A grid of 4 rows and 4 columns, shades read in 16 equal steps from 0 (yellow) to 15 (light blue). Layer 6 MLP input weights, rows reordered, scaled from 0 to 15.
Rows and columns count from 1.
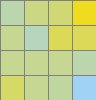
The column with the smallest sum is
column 3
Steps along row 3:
same same up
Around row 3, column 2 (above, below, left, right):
11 8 8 8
